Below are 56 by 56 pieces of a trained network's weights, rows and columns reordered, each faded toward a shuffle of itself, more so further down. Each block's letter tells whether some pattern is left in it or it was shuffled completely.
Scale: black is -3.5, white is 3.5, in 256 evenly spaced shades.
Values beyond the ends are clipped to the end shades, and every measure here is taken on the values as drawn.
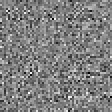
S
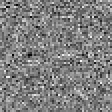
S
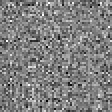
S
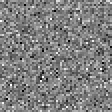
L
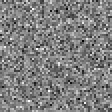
L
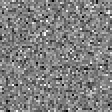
L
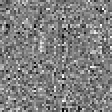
S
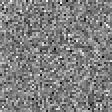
L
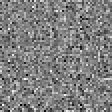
S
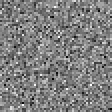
L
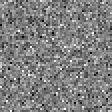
L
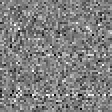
S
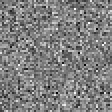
S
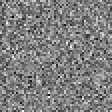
S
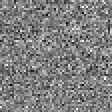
S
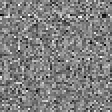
S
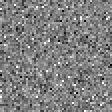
L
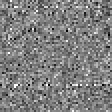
S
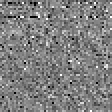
S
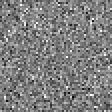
L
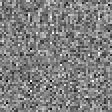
S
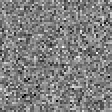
L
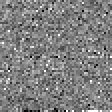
S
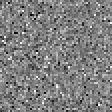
L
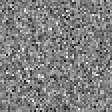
S
